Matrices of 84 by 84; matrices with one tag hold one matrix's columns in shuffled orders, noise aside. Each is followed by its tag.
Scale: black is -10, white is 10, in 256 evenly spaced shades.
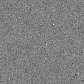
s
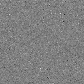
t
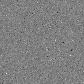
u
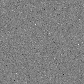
s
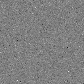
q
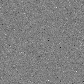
q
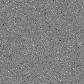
q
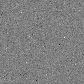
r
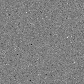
r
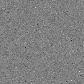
q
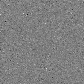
t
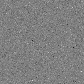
q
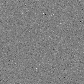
t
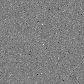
s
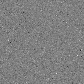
u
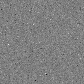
s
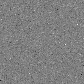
s
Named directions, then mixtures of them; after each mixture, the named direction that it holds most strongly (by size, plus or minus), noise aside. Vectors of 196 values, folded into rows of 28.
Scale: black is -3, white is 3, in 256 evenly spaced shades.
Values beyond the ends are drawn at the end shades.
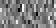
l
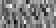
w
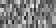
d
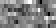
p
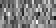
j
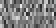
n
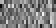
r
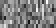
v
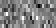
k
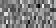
k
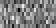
n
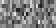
d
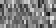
r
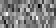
k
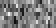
j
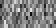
n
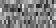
l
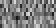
n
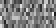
n
